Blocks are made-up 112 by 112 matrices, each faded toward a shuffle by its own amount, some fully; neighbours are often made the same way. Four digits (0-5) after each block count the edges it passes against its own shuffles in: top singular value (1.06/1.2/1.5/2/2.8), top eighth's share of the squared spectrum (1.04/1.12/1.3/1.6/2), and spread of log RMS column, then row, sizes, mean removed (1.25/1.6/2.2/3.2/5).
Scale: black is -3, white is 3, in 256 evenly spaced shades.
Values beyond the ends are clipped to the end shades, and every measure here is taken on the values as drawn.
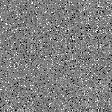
4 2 2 1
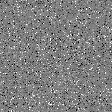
3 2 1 0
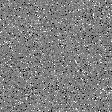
3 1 0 0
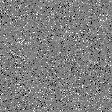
3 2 1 0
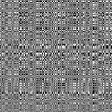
5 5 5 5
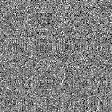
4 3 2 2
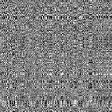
5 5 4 3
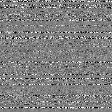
2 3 0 5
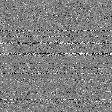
3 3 0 4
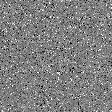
1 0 0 1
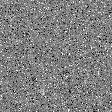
0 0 0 0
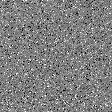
0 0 0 0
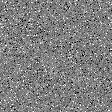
0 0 0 0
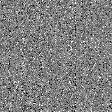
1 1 2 0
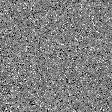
0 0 0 0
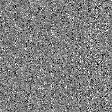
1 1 3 0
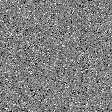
0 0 0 0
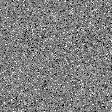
0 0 1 0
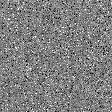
0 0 1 0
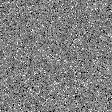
0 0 0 0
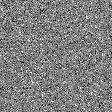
0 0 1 0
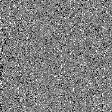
1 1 3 0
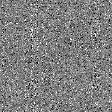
1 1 3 0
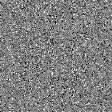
1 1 3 0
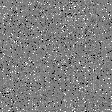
3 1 0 0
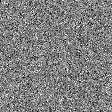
1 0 0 0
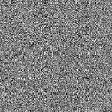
4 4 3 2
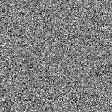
3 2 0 1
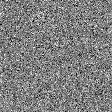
1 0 0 0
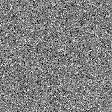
2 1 0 0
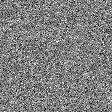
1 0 0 0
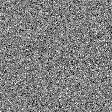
2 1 0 0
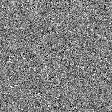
2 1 0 0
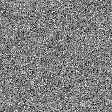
2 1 0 0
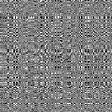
5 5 4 4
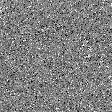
2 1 0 0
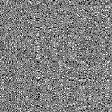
4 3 2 2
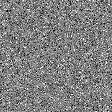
2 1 0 0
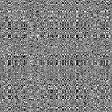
5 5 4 4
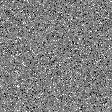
2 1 0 0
